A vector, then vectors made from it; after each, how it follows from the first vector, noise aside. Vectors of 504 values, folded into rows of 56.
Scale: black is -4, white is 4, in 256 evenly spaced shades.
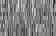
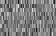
sign-scrambled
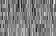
negated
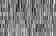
negated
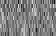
sign-scrambled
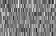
sign-scrambled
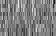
copied
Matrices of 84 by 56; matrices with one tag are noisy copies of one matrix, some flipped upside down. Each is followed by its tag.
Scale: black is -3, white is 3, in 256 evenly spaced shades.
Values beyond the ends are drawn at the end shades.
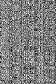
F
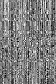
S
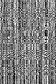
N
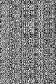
F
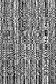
N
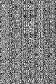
F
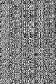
F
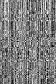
S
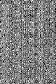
F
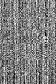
N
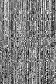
S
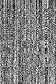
N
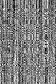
N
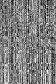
S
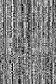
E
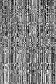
S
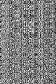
F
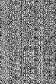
F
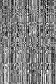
S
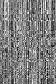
S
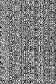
F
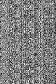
F
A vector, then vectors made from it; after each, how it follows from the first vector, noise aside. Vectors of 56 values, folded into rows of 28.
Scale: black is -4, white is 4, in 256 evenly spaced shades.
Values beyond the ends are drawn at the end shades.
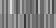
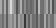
copied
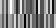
scaled up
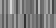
copied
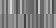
copied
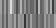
copied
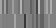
partly zeroed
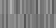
shrunk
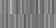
shrunk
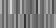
copied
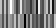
scaled up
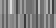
copied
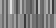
copied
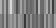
copied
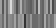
copied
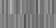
shrunk
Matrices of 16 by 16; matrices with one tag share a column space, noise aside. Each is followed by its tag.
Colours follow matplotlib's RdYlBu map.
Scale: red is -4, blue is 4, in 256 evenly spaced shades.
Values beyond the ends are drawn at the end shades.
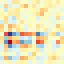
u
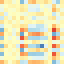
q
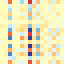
q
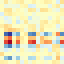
u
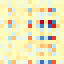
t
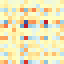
t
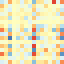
q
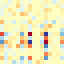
u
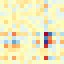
u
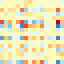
t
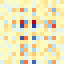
t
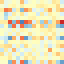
t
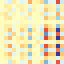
q
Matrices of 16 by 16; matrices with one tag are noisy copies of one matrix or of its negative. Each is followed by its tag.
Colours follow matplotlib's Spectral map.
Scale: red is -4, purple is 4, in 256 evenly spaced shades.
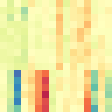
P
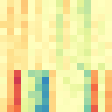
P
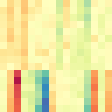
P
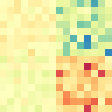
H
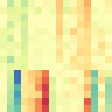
P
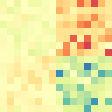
H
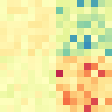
H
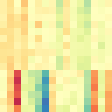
P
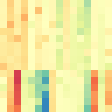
P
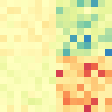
H
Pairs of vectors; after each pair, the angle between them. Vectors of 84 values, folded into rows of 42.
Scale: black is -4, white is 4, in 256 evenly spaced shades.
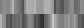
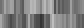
nearly parallel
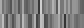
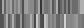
nearly opposite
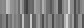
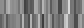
nearly parallel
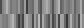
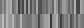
orthogonal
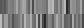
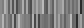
orthogonal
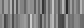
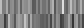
partly aligned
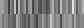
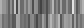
nearly parallel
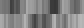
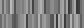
orthogonal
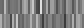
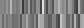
partly opposed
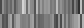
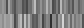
orthogonal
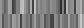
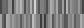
partly aligned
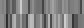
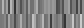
orthogonal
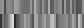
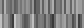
nearly opposite
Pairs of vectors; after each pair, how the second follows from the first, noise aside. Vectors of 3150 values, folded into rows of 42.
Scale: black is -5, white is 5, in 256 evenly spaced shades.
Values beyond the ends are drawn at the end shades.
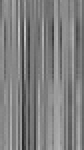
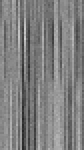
copied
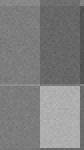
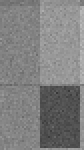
negated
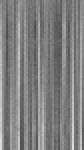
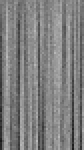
negated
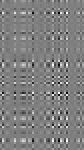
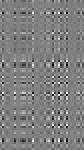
negated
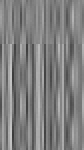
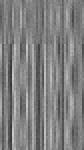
negated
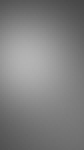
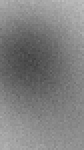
negated
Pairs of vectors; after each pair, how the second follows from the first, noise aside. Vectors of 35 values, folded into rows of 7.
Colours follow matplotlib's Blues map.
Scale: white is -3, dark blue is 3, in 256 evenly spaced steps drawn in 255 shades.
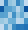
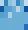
partly zeroed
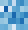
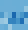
partly zeroed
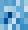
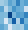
sign-scrambled
